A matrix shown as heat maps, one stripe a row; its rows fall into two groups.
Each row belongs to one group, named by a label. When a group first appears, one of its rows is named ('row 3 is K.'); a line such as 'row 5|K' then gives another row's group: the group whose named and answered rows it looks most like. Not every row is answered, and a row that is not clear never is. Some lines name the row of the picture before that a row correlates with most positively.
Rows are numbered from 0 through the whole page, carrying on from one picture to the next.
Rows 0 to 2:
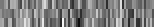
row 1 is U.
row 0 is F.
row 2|U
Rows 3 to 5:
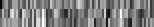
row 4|F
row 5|F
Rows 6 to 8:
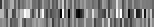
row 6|U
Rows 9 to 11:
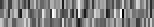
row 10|F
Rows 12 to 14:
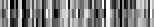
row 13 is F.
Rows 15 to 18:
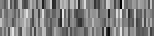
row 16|U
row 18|F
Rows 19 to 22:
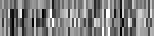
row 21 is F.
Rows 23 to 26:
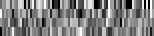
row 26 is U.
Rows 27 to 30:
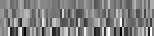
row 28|U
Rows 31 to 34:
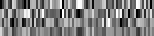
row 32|U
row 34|U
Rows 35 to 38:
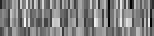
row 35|U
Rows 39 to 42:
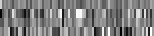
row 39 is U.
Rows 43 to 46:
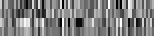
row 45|U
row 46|U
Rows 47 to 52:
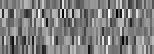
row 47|U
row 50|F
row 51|F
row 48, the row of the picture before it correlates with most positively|43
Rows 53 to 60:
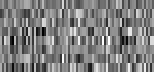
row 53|U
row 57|F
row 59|U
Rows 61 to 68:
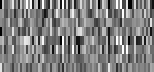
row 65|U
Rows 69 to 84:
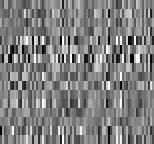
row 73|U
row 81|U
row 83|U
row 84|U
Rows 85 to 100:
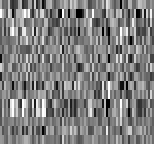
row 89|U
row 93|U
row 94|F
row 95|F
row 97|F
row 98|U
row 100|U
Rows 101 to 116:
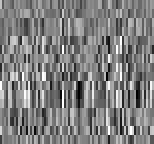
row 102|U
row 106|U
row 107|F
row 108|U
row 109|F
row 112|U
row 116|U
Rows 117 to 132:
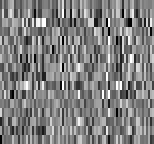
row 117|U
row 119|F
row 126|U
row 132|U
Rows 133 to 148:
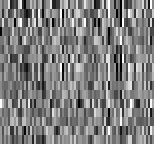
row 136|U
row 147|F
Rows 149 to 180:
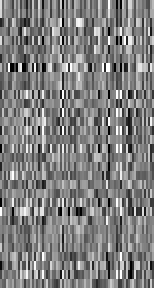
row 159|U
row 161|U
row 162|F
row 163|U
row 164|F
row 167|U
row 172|U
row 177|F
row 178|U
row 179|U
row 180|F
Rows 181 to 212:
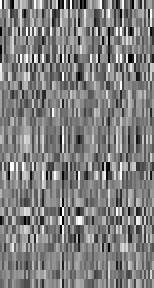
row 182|F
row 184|U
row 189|U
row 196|U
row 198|F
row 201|F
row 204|U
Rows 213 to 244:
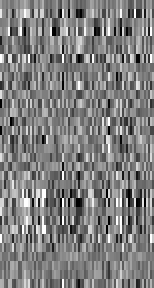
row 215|F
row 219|U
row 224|U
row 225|F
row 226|F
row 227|U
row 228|F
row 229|F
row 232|U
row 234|F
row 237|U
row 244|U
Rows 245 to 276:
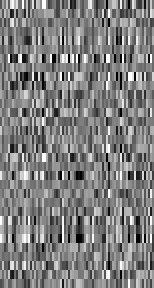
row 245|F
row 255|U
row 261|F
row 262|F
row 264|U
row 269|U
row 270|U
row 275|F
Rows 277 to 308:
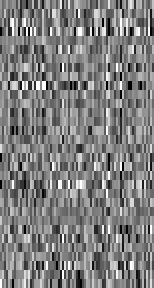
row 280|U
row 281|F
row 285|F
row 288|U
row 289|F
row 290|F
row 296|F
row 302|F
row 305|F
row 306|F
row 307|U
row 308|U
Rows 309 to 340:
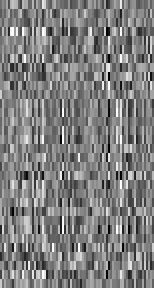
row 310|F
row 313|F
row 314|F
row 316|F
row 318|F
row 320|U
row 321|U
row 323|U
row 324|U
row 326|F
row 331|U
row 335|F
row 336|F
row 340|U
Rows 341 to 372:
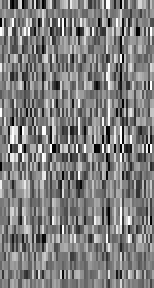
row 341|F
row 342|F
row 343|U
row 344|U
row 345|F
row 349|F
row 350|F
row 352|F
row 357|F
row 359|U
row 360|F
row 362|U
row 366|U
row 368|F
